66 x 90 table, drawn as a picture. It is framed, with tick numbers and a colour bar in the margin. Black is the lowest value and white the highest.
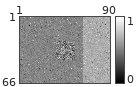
There are no regular stripes. The right part is higher, past a seam about 70% of the way across. In the centre lies a patch that is rougher than the rest. The centre is the roughest part.
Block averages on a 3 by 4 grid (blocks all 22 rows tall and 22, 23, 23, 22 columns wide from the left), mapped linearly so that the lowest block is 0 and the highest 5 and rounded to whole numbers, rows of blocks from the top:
0015 | 0015 | 0015
